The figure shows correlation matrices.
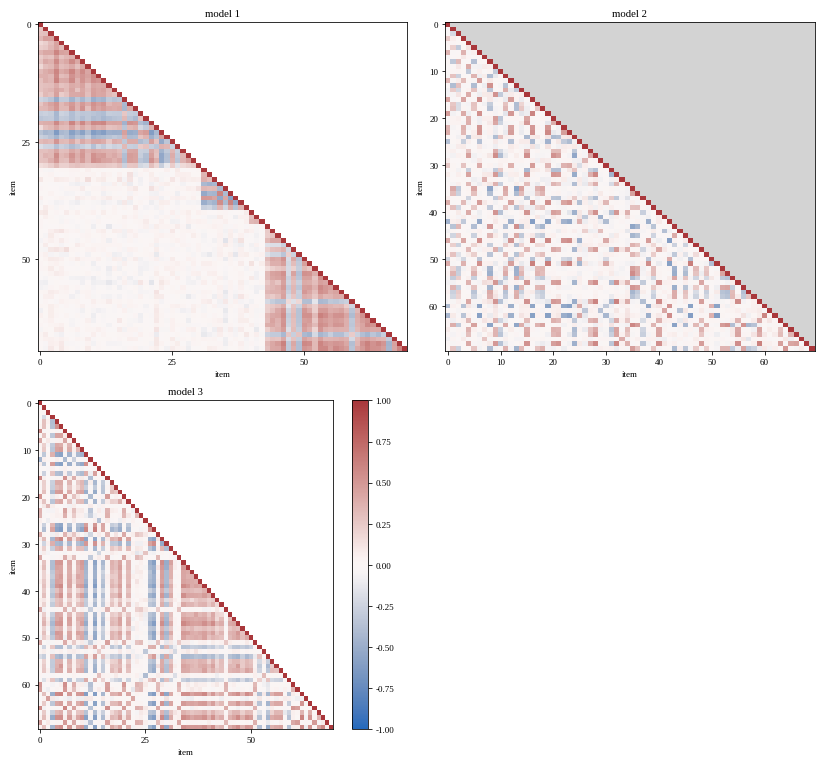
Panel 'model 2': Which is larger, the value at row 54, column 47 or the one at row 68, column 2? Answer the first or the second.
the second
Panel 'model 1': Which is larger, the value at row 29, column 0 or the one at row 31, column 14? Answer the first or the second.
the first
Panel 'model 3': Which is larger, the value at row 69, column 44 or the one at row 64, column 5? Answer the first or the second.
the second
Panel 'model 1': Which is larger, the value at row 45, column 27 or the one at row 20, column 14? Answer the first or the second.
the first
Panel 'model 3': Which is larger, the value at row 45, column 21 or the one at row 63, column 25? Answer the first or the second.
the first
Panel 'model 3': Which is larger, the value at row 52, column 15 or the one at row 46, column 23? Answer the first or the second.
the first
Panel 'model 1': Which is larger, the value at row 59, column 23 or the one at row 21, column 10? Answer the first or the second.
the second
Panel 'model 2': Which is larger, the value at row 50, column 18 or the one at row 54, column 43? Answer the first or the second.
the second
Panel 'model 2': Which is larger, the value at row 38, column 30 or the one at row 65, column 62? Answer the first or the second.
the first
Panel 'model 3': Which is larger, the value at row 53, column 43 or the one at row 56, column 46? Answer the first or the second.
the second
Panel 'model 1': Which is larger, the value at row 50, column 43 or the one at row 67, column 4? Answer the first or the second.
the first
